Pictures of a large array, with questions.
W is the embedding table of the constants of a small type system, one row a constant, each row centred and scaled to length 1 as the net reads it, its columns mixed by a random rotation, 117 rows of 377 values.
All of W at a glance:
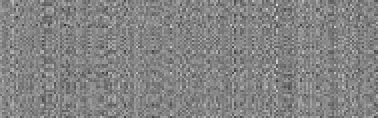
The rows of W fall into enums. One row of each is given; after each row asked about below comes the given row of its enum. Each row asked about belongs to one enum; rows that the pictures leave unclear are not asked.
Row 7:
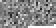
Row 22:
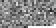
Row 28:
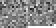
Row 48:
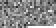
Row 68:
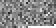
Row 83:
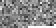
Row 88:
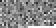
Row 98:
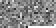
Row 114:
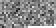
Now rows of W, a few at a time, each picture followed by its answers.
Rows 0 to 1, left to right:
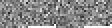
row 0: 68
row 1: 83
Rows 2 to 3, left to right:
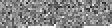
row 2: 68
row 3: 28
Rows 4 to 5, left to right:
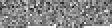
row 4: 28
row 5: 48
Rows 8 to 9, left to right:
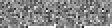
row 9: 98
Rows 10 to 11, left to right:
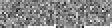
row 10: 114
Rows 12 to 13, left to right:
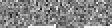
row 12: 7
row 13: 83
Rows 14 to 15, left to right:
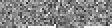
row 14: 68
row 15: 83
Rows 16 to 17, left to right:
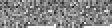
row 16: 48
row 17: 48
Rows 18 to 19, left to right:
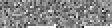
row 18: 48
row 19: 98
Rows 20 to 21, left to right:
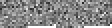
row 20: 28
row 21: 68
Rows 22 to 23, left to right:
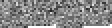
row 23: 28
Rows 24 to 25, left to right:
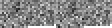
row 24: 114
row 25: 114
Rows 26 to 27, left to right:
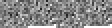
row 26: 7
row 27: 7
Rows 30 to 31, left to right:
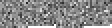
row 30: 68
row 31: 48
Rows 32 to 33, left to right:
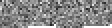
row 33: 28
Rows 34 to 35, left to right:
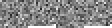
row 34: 7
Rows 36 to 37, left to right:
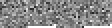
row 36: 28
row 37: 98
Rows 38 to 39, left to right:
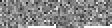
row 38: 88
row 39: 83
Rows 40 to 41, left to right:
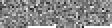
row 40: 28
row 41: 98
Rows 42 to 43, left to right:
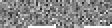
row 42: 7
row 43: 88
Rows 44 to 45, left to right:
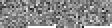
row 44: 28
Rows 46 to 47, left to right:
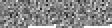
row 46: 7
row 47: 7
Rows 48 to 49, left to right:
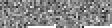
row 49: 98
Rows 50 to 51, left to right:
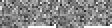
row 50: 83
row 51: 83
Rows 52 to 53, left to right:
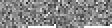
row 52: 68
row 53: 83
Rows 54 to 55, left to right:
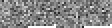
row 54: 22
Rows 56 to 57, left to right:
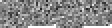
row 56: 7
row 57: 28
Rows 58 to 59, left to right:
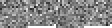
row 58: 28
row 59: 83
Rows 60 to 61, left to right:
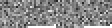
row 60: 48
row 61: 88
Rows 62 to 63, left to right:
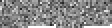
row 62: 83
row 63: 48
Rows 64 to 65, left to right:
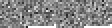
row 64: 98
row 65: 7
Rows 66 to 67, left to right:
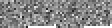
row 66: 98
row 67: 114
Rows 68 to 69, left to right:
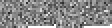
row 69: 48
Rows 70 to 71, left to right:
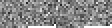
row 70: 68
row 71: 83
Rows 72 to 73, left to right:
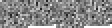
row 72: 7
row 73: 7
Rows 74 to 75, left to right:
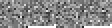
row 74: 98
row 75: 98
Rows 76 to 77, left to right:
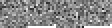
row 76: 28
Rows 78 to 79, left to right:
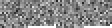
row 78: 114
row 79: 88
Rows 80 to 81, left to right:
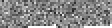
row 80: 22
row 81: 114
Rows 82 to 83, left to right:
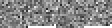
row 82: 98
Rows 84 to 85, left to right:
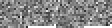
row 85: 83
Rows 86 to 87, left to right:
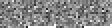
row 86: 98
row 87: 98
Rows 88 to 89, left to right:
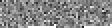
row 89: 98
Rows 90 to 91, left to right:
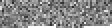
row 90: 83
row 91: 48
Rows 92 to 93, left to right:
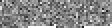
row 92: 83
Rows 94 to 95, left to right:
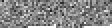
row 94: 22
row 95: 48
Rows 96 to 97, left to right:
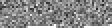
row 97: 7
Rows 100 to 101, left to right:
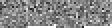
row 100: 28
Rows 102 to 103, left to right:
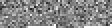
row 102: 28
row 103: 83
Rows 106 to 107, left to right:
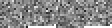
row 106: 98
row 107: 83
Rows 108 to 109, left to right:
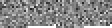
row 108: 28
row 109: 88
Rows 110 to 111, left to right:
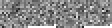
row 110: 114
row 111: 98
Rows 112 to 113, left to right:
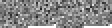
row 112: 7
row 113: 28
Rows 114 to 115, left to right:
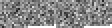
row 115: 7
